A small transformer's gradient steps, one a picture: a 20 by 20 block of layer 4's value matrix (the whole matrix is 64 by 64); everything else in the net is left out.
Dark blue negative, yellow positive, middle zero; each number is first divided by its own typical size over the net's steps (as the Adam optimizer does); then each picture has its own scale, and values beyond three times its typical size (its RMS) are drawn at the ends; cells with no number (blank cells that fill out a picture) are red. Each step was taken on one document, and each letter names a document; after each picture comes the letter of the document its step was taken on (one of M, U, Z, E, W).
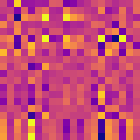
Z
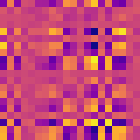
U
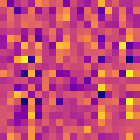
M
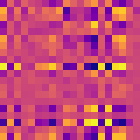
U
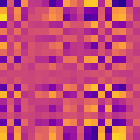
U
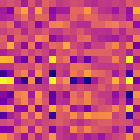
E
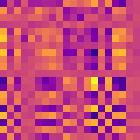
U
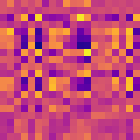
E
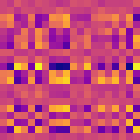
E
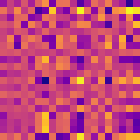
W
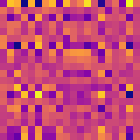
M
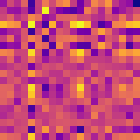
W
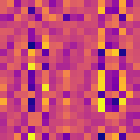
Z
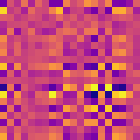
U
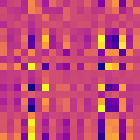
Z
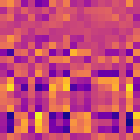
E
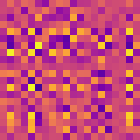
M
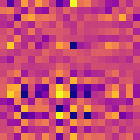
E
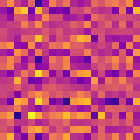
E
